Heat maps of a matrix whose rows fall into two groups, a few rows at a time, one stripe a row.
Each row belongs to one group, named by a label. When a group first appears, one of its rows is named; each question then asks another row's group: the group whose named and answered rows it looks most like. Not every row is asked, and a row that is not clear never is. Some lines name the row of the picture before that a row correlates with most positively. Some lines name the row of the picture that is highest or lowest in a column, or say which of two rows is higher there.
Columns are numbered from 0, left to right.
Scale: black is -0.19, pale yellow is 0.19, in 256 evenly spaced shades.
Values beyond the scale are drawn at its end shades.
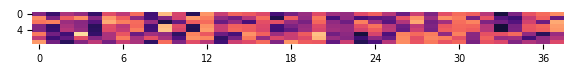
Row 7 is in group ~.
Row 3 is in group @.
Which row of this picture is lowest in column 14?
5
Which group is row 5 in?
~
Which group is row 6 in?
~
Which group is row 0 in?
@
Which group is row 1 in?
~
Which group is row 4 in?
@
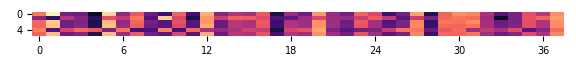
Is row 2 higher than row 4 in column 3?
No
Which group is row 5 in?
@
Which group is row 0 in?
@
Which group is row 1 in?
@
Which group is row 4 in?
~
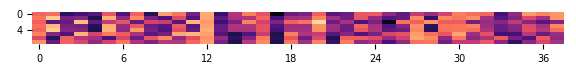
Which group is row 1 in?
@
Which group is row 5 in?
~
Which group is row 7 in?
~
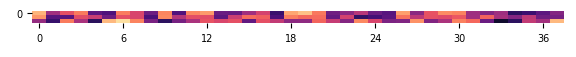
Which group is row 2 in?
@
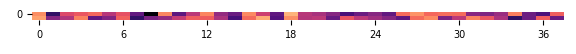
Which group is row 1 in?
~
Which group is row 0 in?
~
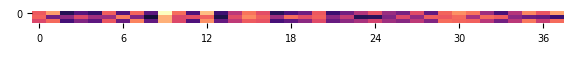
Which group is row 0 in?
@
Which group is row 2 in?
@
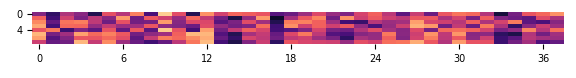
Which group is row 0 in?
@
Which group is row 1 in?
~
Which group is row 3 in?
~
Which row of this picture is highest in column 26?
7
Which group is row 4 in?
@
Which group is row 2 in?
~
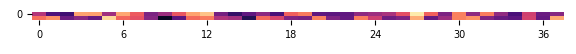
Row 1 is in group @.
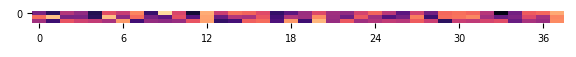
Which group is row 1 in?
@
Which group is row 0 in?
@
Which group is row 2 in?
~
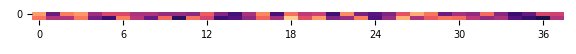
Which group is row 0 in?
~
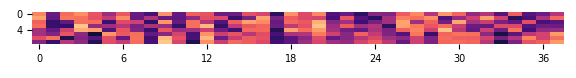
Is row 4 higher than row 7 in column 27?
Yes
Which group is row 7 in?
@
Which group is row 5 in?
@
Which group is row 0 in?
~
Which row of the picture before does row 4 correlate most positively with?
1
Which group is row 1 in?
~
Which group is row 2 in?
~
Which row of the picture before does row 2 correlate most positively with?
1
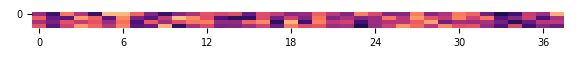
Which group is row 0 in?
@
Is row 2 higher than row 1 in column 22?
Yes
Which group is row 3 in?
~
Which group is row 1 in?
~
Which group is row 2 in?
~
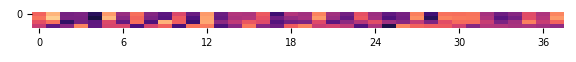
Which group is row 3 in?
~
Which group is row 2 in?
@
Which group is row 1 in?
@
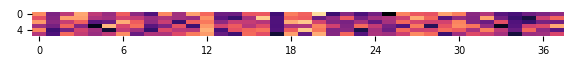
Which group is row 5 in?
~
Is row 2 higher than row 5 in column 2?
No
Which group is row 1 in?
~
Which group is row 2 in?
~
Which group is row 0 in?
~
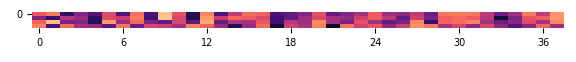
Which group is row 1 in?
@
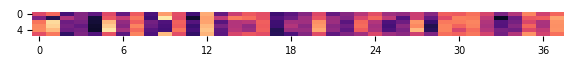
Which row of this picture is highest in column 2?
1
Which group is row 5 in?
@
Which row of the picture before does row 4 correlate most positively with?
2
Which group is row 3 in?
@
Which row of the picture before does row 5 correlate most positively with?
0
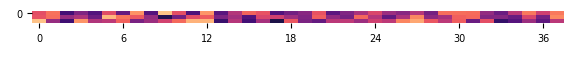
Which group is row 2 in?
~
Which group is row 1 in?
@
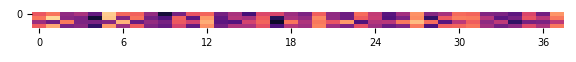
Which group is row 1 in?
@
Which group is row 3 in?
@
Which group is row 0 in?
@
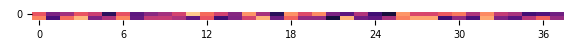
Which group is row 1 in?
~
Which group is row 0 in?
~
